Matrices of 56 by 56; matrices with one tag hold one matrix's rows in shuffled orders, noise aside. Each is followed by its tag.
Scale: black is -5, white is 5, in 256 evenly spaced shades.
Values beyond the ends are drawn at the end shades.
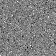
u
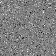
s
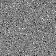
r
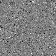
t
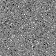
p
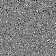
r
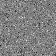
r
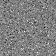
p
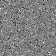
s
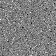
u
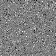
r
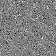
r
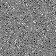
r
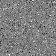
t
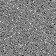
u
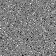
u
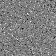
u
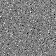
u
